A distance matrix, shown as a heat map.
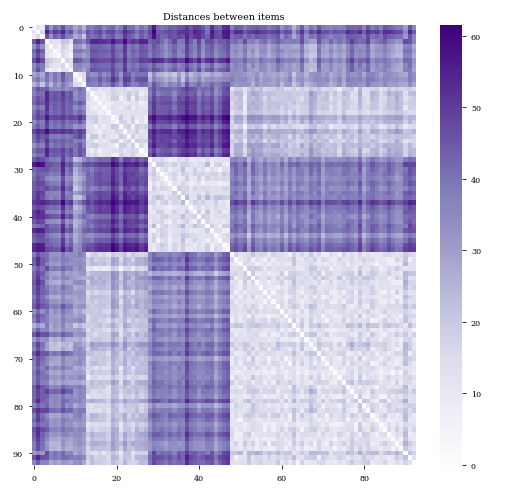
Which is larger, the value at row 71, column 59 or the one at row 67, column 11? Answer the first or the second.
the second
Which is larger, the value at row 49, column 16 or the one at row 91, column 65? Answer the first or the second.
the first
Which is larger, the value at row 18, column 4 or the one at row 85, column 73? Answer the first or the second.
the first
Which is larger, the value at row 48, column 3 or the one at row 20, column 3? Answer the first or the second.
the second
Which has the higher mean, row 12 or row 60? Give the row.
12
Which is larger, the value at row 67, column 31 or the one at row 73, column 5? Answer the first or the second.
the first
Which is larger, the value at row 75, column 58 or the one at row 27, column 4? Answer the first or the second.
the second
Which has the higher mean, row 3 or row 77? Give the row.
3
